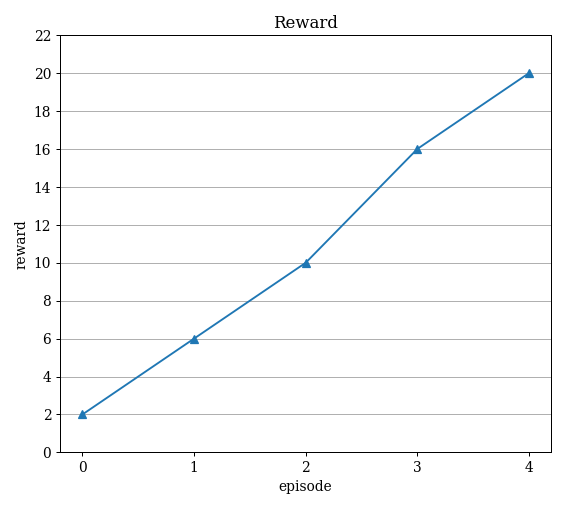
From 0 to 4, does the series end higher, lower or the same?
higher
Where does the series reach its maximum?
4
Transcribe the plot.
Title: Reward
x-axis: episode, ticks 0 1 2 3 4
y-axis: reward, ticks 0 2 4 6 8 10 12 14 16 18 20 22
Values:
2 6 10 16 20
